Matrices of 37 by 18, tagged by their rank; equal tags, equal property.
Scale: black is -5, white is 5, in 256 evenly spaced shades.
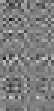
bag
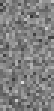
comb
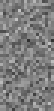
comb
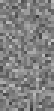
comb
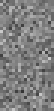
comb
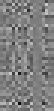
bag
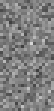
comb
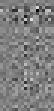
bag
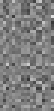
bag
